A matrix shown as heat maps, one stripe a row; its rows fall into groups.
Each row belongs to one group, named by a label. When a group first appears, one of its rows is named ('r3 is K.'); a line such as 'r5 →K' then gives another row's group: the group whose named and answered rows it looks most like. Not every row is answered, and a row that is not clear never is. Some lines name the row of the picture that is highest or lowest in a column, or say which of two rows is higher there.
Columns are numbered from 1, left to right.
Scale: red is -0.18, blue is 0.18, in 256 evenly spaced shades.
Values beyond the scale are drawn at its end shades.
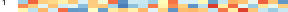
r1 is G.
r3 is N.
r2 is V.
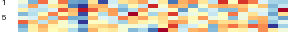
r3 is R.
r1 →N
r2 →V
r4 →G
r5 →N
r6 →V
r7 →G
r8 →G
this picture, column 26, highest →7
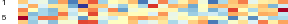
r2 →V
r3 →R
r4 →R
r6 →R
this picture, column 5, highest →6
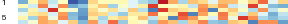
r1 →G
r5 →N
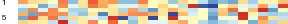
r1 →R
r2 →R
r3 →G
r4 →N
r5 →G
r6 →R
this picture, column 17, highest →2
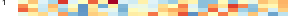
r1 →R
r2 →V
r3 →V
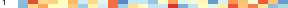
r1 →G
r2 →G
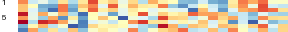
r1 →R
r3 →R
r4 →N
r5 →V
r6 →N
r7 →G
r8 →V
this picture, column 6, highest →7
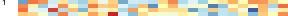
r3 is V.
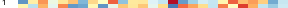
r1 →G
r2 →N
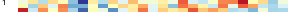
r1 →V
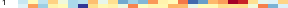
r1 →V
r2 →V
